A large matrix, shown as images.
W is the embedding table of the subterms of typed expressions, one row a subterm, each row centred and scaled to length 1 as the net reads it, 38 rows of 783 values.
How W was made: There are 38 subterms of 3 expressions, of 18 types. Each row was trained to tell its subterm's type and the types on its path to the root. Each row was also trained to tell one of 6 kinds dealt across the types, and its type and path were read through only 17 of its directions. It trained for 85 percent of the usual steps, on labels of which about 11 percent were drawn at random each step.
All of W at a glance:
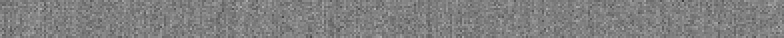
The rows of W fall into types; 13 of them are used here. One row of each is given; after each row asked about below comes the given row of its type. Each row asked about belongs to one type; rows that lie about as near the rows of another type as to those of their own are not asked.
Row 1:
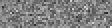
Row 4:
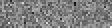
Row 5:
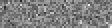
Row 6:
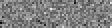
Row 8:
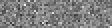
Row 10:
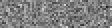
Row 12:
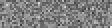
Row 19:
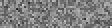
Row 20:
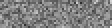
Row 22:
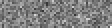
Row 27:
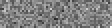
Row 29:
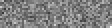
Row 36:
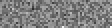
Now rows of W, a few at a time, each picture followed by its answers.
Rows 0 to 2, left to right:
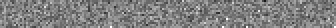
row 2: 5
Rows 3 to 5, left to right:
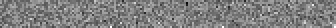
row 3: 29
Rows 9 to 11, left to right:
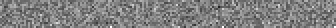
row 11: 4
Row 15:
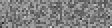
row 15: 6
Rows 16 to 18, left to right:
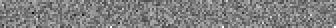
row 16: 22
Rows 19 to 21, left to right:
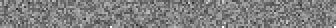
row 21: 12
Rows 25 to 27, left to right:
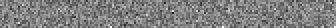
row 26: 27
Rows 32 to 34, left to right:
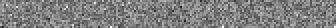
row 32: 1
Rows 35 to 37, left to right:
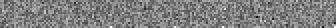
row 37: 22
